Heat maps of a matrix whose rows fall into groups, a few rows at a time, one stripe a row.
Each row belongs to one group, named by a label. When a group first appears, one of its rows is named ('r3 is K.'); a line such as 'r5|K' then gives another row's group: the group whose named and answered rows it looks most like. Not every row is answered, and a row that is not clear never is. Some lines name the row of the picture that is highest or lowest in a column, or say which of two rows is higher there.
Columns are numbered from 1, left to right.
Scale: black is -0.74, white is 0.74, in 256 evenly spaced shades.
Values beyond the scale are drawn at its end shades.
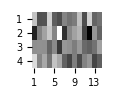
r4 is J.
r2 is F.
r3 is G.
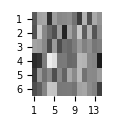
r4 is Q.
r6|Q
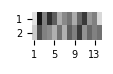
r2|J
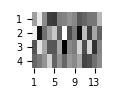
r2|J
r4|F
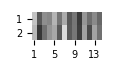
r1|J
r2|J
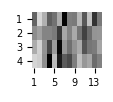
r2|G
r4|G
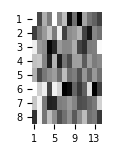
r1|J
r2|F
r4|G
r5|J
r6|J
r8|Q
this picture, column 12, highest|6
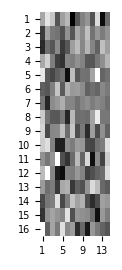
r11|F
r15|F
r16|J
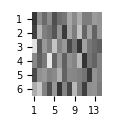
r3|J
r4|F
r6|G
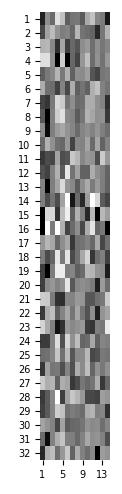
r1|Q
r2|F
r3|G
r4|G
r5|F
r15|F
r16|Q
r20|F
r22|F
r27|J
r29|Q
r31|Q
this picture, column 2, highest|16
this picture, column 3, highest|15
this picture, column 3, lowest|11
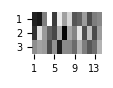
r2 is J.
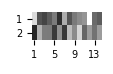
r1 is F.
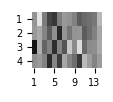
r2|G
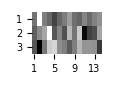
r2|F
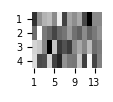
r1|F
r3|G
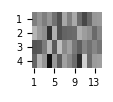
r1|G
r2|G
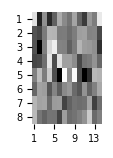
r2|Q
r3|Q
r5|G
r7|J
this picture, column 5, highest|3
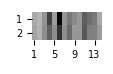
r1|G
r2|G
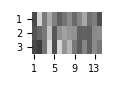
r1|Q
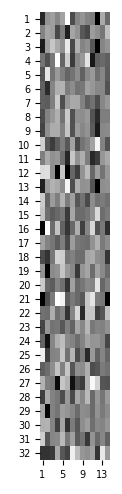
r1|F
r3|F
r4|F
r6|Q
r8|F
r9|F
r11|G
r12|G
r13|F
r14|J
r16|Q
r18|Q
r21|Q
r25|J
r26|F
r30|G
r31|J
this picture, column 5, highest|21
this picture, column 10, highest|4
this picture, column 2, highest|16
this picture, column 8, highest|22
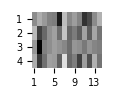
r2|J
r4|J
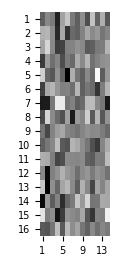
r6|F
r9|Q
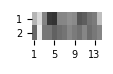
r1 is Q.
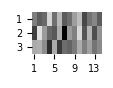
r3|G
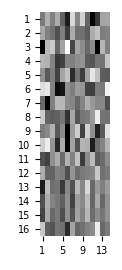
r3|F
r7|Q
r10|G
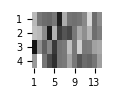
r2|G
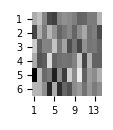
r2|Q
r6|G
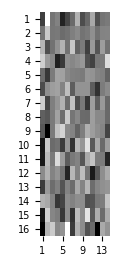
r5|Q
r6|F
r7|J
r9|Q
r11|Q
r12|G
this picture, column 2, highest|1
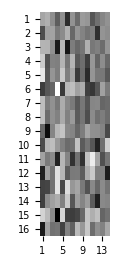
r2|F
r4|J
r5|J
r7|J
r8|J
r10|F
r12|Q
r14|F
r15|G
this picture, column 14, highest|10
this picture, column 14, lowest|12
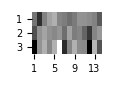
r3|F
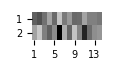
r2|G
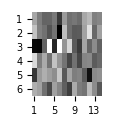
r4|J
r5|F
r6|G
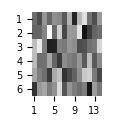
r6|F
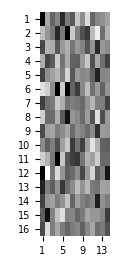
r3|F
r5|F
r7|Q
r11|G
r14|F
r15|Q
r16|Q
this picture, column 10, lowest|2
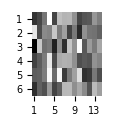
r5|F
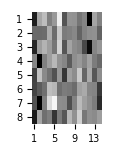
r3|F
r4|Q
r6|Q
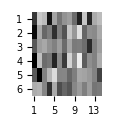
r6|G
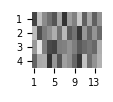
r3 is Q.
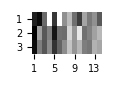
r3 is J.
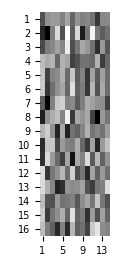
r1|F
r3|F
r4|J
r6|J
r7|Q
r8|F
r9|G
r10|F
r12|J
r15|J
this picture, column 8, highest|2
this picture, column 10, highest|11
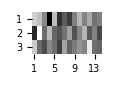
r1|G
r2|Q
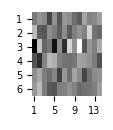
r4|Q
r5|G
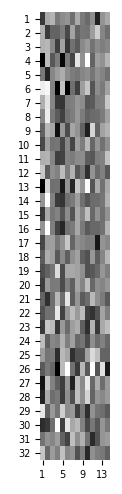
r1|F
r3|G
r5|Q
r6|G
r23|F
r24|J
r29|J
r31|G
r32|J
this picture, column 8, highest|4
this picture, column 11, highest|26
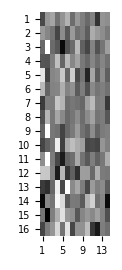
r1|F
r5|J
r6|J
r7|Q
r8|Q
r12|G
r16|F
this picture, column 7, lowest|16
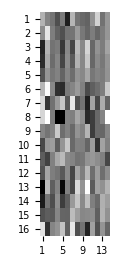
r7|J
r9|F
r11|Q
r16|J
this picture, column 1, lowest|13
